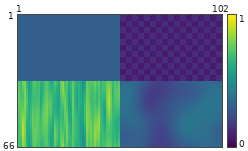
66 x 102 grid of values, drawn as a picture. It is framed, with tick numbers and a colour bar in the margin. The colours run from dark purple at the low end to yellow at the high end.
The table splits into 2 rows of 2 panels. Panel 1,1: low, flat. Panel 1,2: very low, checkered, faint in contrast. Panel 2,1: high, streaked downward. Panel 2,2: low, smooth.
